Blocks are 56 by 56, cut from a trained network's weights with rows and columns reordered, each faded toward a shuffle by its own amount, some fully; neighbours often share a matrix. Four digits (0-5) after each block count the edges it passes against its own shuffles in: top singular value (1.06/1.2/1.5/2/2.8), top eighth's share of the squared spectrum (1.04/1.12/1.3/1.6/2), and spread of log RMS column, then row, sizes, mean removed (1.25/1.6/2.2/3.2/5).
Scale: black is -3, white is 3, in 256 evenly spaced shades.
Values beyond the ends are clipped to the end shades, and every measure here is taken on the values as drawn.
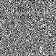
2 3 2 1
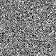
2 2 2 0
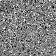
0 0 0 0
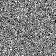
1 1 0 0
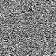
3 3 1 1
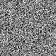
1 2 0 0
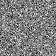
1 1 0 0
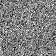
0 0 0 0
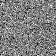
0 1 0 0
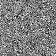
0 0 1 0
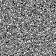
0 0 0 0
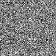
2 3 1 1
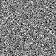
3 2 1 0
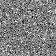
0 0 0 0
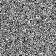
1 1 0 0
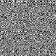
4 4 0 3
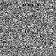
3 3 1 2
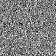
3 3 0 2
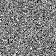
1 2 0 0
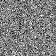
1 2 0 1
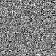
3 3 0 1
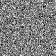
2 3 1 0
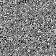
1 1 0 1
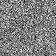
0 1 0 0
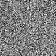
2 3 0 1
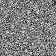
0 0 0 0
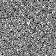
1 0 0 0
